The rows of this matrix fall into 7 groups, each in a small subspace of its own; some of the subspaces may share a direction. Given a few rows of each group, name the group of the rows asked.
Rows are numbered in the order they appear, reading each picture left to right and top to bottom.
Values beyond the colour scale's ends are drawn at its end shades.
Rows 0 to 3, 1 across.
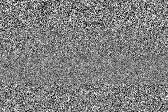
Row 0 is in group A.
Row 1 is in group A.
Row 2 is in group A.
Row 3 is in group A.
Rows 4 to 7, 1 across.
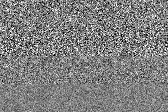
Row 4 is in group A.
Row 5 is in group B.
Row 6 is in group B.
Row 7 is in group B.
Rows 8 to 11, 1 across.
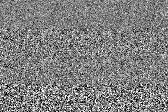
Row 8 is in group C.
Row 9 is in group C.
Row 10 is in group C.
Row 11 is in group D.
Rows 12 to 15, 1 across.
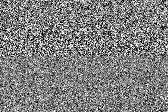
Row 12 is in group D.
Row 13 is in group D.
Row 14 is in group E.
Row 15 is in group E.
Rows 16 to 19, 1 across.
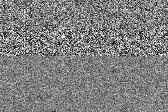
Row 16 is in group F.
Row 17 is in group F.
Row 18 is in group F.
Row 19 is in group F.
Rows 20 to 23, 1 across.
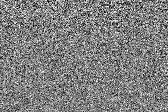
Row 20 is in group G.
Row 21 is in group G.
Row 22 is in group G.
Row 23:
F
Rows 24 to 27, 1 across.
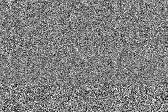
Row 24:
C
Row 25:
B
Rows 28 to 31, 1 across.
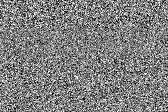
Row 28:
E
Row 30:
B
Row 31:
G
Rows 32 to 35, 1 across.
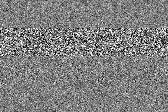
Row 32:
C
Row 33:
D
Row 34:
D
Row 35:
F
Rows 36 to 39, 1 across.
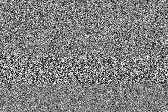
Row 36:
A
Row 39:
C
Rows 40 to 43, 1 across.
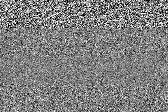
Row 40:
G
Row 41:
D
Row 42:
D
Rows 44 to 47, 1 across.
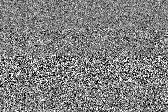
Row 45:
F
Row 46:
E
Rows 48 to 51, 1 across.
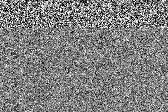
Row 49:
A
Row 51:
A
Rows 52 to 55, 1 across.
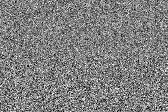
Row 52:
G
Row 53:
B
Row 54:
A
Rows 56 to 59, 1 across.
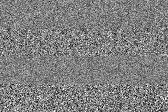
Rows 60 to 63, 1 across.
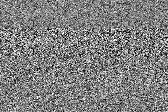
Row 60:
G
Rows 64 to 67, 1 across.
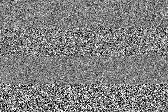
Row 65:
D
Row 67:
F
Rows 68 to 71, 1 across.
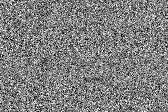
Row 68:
A
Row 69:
B
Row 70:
A
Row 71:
E
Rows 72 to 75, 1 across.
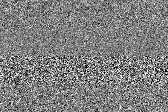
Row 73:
D
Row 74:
F
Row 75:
E
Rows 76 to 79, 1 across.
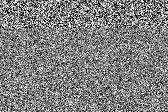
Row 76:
B
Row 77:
E
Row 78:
E
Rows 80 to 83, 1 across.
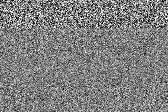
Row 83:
G
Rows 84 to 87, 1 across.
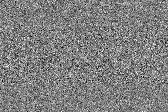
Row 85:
F
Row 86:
A
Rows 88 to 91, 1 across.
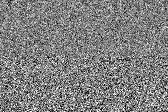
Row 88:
C
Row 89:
E
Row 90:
G
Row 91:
D
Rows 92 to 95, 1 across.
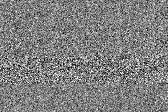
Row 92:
F
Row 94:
B
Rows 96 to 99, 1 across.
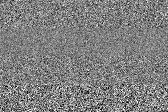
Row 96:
E
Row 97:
D
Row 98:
F
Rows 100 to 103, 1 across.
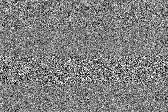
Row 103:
F
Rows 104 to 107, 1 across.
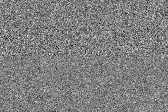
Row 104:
C
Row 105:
A
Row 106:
A
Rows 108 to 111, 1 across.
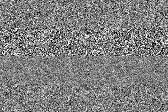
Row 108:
G
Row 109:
C
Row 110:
F
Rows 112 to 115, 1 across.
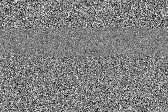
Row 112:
D
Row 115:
E
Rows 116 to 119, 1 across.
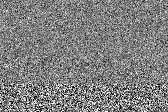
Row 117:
E
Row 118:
C
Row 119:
E
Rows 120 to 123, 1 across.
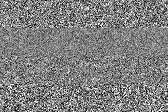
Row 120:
D
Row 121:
A
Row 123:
C
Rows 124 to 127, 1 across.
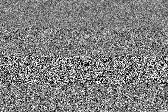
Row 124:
C
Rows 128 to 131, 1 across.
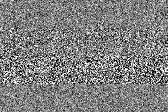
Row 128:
D
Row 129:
B
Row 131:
A
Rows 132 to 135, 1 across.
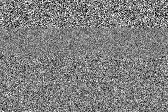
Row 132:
F
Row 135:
B
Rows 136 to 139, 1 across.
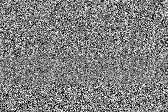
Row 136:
C
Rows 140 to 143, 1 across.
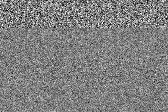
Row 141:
B
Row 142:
G
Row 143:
F
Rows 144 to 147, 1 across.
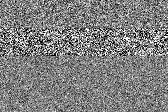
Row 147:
F
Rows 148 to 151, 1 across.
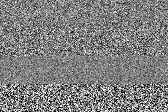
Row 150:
E
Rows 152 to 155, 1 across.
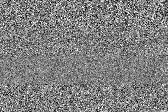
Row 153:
B
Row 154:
B
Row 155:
D
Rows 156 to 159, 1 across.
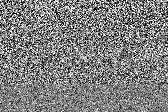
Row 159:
E
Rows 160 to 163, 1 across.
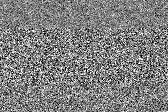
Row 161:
F
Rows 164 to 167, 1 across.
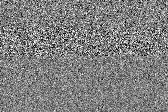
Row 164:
D
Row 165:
E
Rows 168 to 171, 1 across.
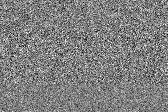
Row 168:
F
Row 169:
F
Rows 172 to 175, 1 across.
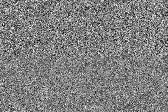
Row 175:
A
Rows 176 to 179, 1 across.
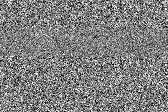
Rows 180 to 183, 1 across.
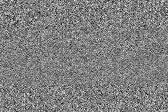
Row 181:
B
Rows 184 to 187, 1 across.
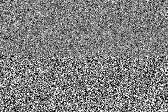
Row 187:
C
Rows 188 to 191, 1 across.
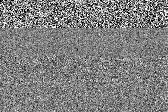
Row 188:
F
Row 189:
B
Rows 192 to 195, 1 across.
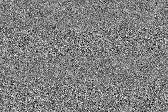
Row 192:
F
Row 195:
E
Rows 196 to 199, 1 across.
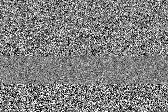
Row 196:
E
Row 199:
E
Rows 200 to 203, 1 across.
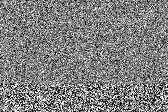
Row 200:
A
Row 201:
D
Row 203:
B
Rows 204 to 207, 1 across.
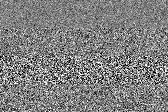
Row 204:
D
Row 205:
D
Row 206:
F
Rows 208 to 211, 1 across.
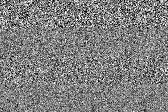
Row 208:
F
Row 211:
A
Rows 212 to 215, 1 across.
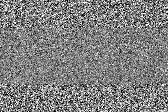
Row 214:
E
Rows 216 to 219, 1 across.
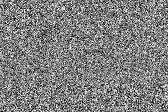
